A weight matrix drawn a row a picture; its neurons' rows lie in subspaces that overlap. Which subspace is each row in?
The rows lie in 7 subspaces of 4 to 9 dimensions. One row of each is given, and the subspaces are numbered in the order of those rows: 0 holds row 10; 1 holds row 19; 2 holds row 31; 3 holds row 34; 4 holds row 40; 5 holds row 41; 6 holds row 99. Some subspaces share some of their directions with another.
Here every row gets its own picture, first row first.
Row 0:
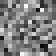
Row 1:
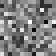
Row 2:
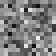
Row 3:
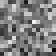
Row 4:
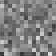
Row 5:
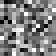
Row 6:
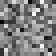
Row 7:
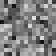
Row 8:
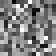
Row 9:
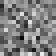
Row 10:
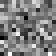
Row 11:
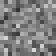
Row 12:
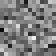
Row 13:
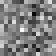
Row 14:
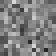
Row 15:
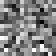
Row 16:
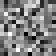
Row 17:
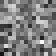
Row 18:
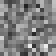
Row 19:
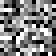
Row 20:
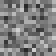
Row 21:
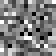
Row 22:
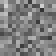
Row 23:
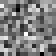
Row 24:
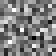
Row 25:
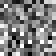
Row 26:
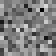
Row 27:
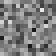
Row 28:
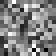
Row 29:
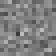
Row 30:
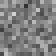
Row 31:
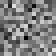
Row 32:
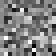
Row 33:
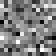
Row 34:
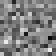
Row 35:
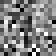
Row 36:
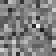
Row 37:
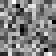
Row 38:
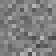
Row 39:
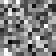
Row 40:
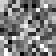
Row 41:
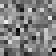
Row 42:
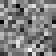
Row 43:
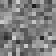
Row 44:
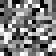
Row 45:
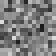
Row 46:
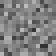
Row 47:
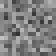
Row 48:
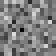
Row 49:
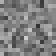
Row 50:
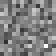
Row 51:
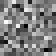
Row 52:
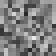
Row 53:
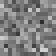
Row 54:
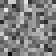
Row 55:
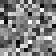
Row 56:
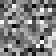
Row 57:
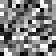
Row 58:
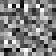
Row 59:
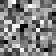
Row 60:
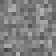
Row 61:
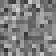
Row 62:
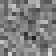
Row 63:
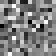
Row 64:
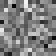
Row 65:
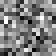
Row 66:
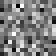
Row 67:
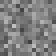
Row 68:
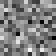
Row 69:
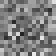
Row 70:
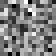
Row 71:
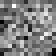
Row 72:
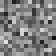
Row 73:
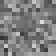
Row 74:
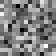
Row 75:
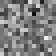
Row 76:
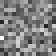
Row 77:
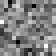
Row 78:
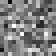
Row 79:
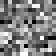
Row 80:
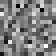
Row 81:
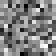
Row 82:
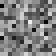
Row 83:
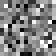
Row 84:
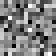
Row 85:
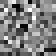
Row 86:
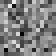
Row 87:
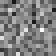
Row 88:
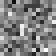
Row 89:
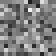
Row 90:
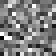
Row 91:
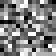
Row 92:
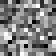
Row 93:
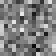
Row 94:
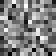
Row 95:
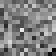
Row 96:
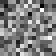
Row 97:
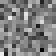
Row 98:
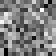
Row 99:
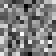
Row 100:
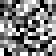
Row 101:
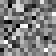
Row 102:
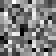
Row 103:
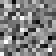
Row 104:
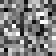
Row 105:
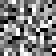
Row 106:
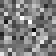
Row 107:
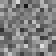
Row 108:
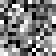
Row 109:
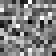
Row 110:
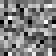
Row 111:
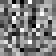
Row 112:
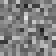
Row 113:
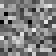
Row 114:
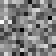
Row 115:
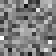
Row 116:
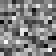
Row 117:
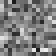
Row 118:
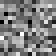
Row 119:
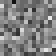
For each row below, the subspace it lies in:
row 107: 4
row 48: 4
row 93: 3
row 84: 0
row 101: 2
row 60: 1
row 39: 4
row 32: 2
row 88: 5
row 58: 4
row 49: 0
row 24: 2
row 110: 0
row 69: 1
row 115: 1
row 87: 1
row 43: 5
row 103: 3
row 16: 0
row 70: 2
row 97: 0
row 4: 0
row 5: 4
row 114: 4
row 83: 6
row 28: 3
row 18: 4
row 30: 1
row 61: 1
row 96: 3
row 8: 0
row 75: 2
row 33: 5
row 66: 4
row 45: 1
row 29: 4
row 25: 6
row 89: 5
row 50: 4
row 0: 6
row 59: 2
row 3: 2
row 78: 1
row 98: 5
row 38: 1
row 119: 5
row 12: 5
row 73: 0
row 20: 4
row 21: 2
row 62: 0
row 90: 1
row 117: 5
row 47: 2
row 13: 3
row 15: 1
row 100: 1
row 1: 5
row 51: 2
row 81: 6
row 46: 3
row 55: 3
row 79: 5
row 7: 1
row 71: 2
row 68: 2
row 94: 0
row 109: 1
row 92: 2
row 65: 3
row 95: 2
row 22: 3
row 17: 1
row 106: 3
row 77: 0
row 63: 1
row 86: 4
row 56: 1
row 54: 2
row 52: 0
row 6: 2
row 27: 4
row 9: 0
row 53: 5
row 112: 0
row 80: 4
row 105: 2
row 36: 1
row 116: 3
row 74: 2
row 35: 6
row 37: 0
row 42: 0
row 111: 1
